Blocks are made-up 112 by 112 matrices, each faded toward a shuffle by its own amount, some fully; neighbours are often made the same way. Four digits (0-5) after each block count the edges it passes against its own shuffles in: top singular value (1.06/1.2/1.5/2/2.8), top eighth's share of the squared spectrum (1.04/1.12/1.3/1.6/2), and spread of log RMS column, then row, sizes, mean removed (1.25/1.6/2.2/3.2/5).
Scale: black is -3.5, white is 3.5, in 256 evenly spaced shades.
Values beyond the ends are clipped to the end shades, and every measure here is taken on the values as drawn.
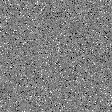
1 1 0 0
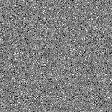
3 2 0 1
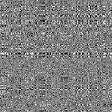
5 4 3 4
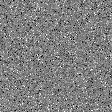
0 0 0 0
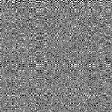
5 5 3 4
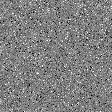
2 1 0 0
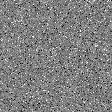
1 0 0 0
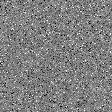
1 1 0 0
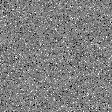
1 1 0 0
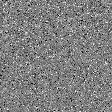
2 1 0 0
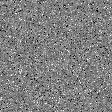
1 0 0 0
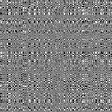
5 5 4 4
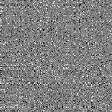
4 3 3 2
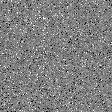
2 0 0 0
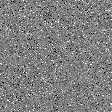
1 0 0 0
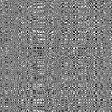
5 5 4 4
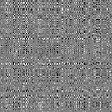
5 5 4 4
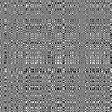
5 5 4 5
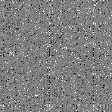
4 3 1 1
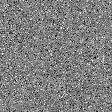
0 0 0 0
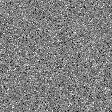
0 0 0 0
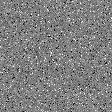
1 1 0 0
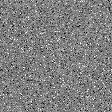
1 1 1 0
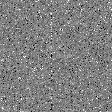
2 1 1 0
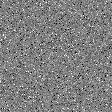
0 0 0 0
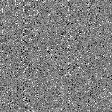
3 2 2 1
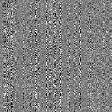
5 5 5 2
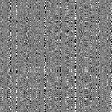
5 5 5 2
